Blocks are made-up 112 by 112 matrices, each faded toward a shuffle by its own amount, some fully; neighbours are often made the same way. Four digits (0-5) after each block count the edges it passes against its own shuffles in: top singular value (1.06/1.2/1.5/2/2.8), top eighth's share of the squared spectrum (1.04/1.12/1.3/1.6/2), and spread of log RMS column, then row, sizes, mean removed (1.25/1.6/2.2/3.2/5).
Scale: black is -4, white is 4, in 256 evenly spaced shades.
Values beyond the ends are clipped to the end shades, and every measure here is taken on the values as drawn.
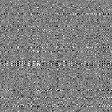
5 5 2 4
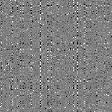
5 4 3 2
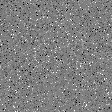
1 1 0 0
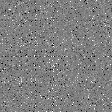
4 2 1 1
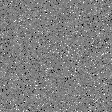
0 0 0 0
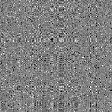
5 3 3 2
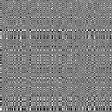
5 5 4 4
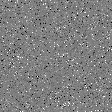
0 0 0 0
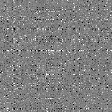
4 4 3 3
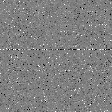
4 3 1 1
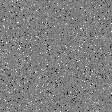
2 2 0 0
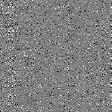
4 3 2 1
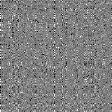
5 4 3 2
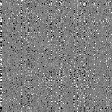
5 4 3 2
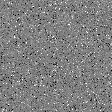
2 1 0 0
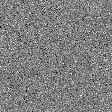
0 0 0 0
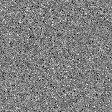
0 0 0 1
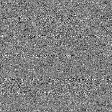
1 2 0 3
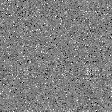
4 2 0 1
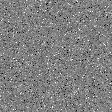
1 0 0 0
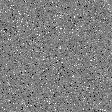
1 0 0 0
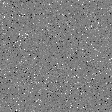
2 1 0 0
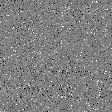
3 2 0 1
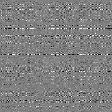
5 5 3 4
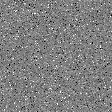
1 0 0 0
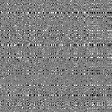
5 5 3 4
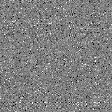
4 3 1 2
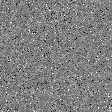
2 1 0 0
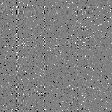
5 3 2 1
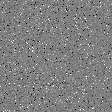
2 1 0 0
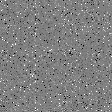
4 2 1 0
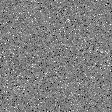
0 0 0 0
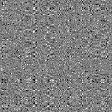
5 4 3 3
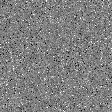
2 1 0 0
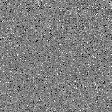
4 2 1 1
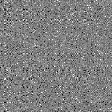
4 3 2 2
